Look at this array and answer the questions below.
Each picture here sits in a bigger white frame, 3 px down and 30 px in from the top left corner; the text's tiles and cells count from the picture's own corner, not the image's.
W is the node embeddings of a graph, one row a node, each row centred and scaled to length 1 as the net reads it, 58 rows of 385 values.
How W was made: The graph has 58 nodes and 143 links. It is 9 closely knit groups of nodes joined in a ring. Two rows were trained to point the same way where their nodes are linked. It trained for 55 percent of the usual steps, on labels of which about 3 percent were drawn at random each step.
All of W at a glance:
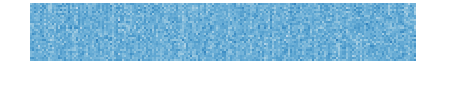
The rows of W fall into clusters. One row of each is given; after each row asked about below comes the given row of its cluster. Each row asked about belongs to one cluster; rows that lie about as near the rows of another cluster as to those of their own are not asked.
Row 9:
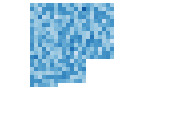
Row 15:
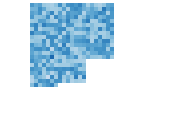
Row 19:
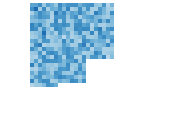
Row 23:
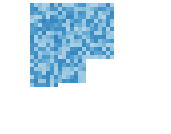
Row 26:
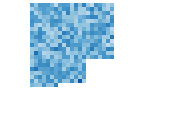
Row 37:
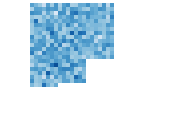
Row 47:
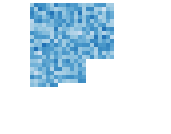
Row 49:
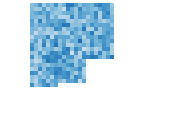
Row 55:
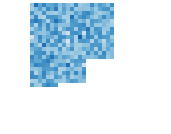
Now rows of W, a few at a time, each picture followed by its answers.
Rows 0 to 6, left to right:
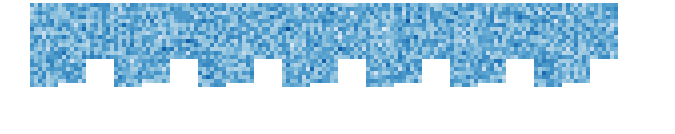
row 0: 49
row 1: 9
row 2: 55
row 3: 23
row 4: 9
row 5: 9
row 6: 55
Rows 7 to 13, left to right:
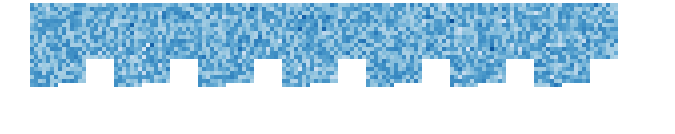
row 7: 23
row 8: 9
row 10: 23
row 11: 26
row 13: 19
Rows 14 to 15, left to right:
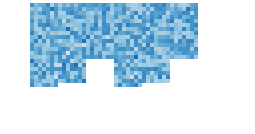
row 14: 49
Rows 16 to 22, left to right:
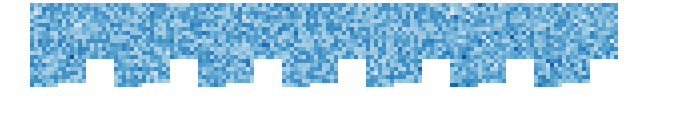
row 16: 9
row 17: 15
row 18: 55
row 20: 9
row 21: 47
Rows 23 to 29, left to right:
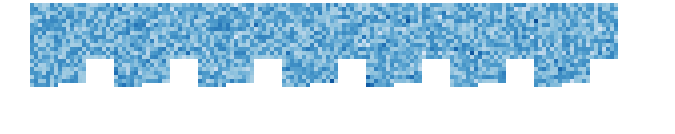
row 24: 23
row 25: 23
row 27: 47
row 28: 47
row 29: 9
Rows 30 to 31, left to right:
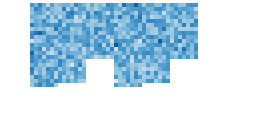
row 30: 15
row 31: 37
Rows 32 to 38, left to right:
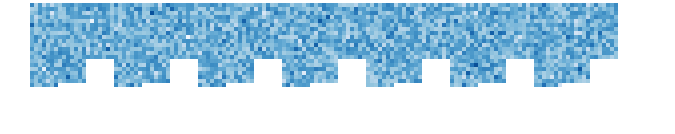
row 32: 49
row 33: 49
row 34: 55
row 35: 15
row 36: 37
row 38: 15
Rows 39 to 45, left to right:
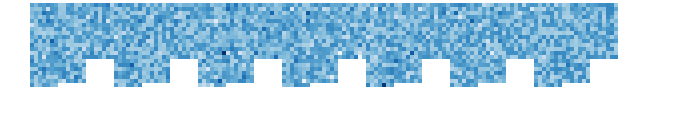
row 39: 49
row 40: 55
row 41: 19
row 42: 19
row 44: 55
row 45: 49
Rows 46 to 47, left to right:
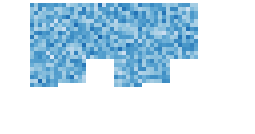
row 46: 55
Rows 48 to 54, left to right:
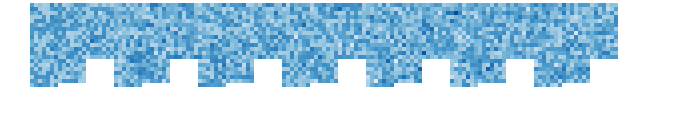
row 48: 23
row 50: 47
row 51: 49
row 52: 47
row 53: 37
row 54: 26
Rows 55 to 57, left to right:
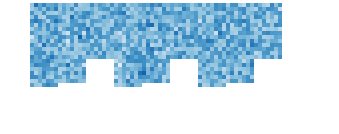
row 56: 19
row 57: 37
